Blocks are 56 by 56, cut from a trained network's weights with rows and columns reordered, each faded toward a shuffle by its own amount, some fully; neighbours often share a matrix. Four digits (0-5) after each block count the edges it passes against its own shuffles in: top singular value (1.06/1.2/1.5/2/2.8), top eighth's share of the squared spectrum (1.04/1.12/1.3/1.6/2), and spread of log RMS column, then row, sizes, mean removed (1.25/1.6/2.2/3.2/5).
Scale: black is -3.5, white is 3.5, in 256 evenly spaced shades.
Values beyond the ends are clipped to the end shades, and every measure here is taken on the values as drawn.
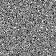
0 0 0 0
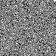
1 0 0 0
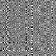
4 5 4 2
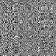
4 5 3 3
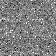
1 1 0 0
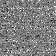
1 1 0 1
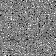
1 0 0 0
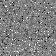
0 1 0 0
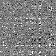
3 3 2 1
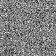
3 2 0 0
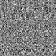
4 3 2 2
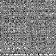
3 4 2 2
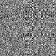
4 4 2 1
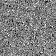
0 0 0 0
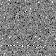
3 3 0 1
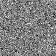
0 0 0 0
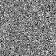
2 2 1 0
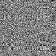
4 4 2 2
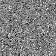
2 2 0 0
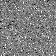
1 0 0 0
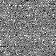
2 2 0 1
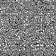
2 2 1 1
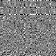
4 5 2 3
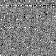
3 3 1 2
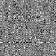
4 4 1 2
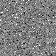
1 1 0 0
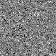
2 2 0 1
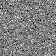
2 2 0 0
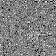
2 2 0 1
